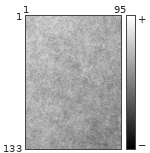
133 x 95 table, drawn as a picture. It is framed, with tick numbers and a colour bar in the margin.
Stripes: none. Slope: up to the top left. Grain: blotchy. Odd rows or columns: none. Ninth with the highest average: top left. Ninth with the lowest average: bottom right.
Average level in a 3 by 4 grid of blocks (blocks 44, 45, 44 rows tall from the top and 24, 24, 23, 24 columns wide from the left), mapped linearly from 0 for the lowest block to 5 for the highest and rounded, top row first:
5 4 4 3 / 4 3 2 2 / 3 2 1 0
